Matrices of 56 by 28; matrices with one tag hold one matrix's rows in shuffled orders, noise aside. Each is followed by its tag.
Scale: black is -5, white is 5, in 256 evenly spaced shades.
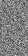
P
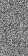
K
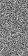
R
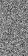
R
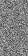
K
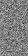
R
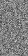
P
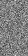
P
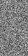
P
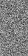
R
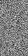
P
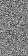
R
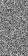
R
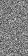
P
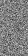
K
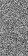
R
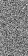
K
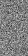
R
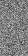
R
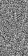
P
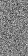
K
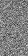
K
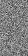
R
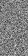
P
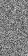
P
